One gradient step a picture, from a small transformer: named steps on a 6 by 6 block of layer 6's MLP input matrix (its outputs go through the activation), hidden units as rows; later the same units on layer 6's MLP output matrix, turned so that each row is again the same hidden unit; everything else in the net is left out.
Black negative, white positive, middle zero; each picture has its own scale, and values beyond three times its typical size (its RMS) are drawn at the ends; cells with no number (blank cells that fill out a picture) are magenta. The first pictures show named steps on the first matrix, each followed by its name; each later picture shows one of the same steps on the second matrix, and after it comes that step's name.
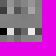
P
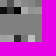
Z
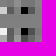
P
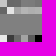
Z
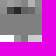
Z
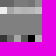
Z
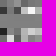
P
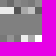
Z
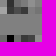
Z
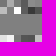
Z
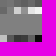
Z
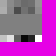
Z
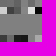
Z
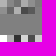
Z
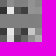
P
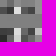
P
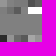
Z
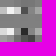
P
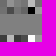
Z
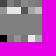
Z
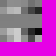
P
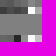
Z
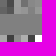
Z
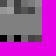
Z
